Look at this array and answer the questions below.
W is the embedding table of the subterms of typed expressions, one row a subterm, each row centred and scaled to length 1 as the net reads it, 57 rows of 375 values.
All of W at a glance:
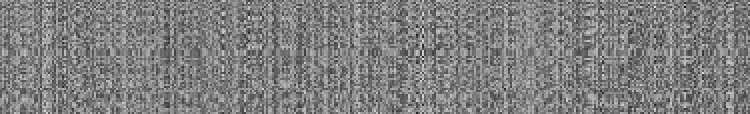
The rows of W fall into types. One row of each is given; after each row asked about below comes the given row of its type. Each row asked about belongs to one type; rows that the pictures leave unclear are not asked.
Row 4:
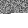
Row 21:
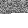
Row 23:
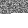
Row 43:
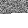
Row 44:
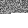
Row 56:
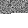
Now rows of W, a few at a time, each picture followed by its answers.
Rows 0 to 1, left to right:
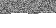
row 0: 43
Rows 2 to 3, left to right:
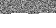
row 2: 56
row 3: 44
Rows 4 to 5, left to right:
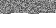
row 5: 43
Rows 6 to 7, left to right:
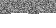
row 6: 43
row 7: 56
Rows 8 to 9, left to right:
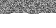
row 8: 4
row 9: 23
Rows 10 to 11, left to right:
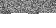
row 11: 44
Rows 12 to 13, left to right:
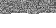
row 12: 43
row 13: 44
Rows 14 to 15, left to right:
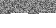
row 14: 4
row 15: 43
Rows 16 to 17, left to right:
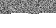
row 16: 56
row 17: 56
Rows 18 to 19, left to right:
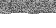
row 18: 21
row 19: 21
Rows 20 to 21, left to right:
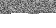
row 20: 56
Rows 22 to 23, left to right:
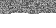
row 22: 44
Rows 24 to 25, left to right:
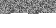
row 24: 4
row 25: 4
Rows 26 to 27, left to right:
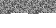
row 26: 4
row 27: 4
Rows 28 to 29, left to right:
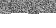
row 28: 21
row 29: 56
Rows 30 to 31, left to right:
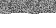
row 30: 21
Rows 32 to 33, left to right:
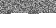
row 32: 4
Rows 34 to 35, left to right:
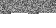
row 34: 44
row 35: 44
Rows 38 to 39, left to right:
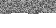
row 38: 21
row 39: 4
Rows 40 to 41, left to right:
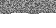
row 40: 56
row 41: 23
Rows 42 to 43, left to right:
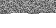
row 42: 23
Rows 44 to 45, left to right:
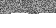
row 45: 56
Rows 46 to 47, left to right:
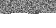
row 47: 4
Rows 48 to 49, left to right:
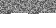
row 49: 43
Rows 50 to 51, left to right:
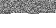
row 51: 43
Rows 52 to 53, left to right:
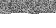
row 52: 21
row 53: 21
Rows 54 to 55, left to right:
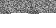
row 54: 56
